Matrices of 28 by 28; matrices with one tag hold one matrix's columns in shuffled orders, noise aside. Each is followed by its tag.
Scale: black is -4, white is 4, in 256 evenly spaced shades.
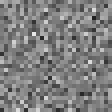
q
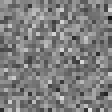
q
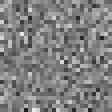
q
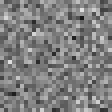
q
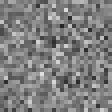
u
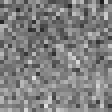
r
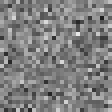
q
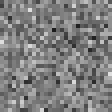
u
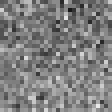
r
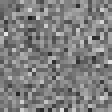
q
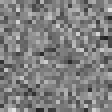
q
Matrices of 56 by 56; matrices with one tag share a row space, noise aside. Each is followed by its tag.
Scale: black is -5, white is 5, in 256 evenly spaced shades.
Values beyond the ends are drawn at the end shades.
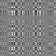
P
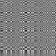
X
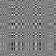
P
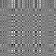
P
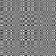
X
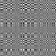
X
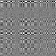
X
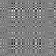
P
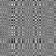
P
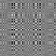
P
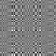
P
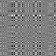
P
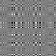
P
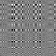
P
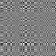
X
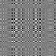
P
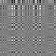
P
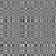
X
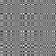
X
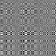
X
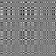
X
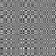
X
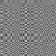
X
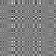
P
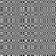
X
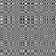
X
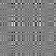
P
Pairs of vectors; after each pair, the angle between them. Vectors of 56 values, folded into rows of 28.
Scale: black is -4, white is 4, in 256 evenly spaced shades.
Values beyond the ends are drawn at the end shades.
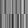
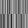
orthogonal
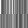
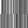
nearly parallel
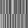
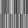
orthogonal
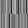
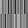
orthogonal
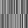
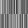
nearly parallel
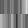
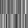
partly aligned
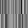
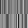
partly aligned
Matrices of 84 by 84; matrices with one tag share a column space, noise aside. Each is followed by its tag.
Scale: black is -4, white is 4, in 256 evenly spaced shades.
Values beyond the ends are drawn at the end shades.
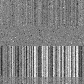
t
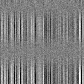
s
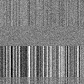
t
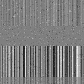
t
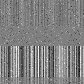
t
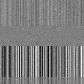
t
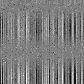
s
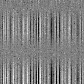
s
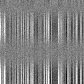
s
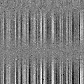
s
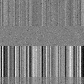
t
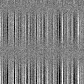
s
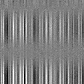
s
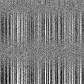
s
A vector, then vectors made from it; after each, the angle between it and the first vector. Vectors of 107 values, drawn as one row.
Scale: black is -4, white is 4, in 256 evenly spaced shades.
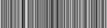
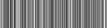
partly aligned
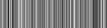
orthogonal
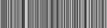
nearly parallel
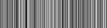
partly opposed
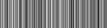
partly opposed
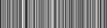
nearly opposite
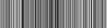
partly aligned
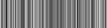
partly aligned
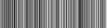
orthogonal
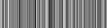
orthogonal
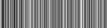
orthogonal
